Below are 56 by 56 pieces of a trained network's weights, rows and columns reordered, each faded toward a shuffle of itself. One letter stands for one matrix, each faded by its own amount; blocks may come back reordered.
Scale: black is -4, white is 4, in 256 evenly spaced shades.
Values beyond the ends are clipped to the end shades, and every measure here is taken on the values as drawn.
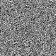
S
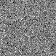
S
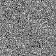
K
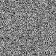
K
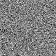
S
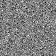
S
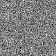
K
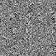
K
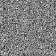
K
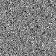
S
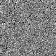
S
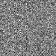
K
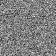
S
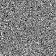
S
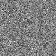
S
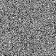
K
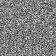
S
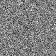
S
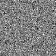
K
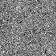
S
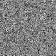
K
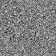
S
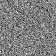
S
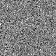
S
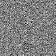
K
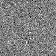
S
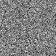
S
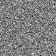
S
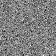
S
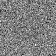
S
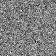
S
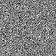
S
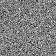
S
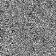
K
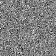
S
